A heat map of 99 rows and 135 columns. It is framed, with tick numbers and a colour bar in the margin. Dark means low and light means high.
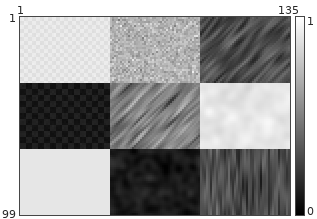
The table splits into 3 rows of 3 panels. Panel 1,1: very high, checkered, faint in contrast. Panel 1,2: high, fine-grained. Panel 1,3: low, slanting up to the right. Panel 2,1: very low, checkered, faint in contrast. Panel 2,2: middling, slanting up to the right. Panel 2,3: very high, blotchy, faint in contrast. Panel 3,1: very high, flat. Panel 3,2: very low, blotchy, faint in contrast. Panel 3,3: low, streaked downward.
